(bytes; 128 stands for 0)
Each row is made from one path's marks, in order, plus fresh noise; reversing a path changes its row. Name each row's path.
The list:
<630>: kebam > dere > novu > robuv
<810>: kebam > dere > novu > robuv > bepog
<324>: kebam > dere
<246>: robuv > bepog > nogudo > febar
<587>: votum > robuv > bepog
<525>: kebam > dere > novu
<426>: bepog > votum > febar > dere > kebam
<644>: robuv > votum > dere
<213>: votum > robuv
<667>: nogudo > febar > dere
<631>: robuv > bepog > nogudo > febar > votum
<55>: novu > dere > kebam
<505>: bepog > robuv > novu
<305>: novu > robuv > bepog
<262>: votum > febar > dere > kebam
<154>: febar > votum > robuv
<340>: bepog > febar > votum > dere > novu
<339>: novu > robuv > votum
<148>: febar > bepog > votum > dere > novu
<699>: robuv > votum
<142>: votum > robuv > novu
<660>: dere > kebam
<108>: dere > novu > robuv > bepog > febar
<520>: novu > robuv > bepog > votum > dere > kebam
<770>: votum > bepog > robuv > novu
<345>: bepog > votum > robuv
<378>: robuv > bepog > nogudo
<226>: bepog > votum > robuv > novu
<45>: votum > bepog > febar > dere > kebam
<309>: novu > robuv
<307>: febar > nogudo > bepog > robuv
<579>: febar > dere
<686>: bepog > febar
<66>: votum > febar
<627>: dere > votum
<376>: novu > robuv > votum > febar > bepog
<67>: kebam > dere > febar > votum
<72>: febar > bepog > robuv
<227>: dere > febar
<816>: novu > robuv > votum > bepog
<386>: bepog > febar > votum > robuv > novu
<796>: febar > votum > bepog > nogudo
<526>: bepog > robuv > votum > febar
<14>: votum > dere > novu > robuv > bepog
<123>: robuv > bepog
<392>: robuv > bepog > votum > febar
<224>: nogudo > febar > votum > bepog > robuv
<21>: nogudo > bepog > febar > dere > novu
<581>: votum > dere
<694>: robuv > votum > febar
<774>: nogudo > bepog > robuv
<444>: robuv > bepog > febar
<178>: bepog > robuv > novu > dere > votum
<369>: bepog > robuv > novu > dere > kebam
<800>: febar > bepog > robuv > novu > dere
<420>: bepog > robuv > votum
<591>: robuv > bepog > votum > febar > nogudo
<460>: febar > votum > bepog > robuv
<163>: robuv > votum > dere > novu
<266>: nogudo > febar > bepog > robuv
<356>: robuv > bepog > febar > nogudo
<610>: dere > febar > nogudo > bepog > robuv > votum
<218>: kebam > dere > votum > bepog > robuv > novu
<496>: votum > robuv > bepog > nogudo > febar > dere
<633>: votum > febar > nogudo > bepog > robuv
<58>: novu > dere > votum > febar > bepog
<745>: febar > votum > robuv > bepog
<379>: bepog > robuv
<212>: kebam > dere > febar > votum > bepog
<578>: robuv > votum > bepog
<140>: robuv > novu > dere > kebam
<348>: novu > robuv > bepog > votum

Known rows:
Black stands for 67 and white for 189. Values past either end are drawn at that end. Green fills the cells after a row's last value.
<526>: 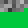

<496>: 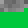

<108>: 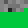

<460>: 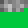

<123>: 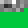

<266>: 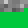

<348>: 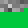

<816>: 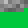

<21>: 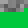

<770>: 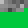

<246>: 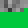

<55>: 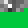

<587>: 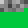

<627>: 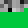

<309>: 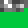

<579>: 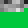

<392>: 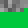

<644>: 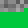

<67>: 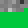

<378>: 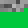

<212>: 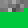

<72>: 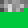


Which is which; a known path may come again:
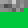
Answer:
<578>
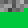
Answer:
<526>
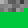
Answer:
<262>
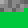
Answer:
<14>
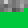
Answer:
<266>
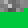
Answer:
<520>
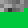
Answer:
<226>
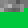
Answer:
<340>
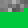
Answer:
<212>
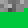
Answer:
<369>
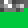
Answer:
<309>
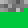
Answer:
<140>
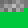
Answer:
<796>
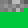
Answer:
<745>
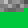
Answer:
<816>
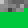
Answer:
<770>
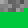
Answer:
<45>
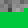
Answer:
<610>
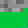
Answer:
<631>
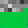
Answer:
<339>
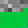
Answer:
<348>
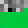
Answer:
<660>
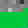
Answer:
<67>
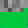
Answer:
<246>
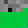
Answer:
<108>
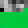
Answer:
<213>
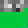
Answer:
<345>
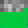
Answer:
<460>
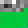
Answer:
<123>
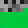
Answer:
<66>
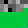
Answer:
<227>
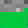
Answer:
<800>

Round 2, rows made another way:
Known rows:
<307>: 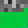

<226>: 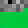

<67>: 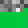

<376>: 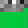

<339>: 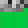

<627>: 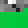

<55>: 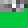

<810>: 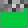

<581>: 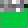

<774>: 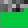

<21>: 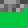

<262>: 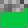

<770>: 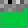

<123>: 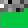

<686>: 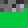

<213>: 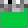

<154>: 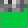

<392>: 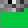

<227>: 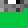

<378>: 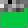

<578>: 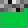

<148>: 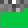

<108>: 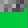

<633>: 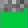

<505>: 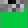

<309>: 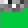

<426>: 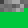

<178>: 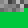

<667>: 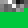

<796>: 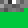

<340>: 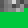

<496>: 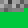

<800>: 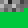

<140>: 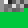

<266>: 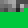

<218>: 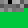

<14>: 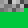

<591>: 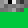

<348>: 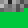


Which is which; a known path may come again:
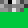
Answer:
<694>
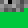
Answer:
<72>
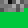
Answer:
<226>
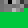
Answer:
<526>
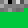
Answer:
<770>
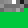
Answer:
<58>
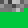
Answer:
<45>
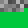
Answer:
<178>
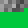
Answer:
<108>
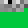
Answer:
<142>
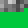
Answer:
<610>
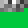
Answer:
<816>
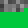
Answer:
<345>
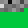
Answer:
<631>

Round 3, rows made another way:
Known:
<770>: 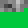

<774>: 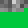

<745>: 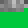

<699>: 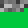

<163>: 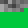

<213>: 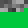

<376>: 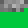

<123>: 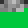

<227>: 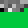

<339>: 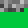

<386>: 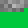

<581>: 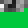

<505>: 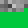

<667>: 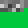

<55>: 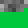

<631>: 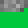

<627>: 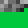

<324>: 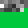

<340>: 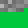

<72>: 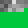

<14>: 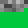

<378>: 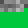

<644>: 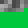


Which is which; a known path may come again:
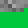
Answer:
<226>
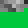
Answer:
<587>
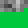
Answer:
<770>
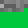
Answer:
<45>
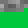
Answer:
<218>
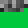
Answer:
<660>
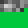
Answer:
<694>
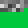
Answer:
<667>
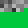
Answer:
<309>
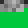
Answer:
<123>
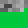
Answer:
<800>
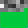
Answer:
<525>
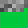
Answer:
<108>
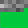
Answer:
<67>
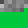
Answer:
<58>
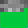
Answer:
<246>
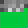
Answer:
<444>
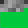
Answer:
<578>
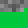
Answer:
<140>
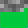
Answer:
<630>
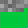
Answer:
<340>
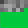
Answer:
<392>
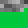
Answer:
<810>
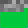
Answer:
<154>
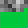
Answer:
<142>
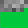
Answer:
<376>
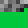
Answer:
<627>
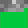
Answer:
<307>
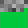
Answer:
<816>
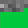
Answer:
<262>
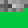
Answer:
<505>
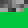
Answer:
<213>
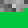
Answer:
<305>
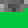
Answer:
<55>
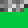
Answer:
<686>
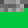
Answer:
<378>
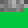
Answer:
<745>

